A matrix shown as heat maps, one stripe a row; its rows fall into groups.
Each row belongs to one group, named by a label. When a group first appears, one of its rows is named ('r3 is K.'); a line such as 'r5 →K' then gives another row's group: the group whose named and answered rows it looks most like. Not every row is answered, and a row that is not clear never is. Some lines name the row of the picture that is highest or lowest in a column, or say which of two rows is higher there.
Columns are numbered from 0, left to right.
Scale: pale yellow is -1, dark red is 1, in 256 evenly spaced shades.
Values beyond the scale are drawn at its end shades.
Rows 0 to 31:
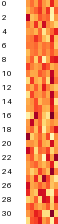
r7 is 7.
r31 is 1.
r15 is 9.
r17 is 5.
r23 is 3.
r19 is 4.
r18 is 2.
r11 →7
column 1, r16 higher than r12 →No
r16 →9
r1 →1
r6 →3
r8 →2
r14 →3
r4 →2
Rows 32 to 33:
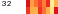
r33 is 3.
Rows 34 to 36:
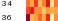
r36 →4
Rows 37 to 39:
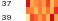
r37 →4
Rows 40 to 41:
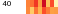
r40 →3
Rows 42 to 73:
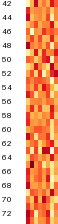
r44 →4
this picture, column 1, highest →65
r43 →4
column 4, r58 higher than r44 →Yes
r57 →5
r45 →3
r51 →9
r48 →4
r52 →2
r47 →5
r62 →3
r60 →1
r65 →5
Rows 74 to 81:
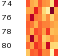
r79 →5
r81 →1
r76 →5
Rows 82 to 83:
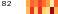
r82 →1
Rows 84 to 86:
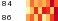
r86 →2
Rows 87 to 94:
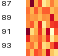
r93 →2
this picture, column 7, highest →93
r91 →4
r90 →2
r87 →5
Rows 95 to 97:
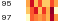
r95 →5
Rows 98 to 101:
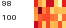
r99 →5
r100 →1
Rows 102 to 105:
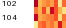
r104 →4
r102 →4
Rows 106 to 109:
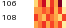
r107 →3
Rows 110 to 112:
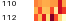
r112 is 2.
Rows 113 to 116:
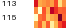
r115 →7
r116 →2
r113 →4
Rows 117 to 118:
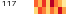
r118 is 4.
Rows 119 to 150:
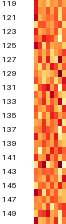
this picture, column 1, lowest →140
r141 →4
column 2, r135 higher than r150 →Yes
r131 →1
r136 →3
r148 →2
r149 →1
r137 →1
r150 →4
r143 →1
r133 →3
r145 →7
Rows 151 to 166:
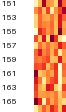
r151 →9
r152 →2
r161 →4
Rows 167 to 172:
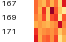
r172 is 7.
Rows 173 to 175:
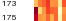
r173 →1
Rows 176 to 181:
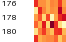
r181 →4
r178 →2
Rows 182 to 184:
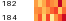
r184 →2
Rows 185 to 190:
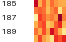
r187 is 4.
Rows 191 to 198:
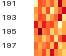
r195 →5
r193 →3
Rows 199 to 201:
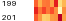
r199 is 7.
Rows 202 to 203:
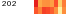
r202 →4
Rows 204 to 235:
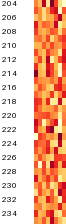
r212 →2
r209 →2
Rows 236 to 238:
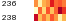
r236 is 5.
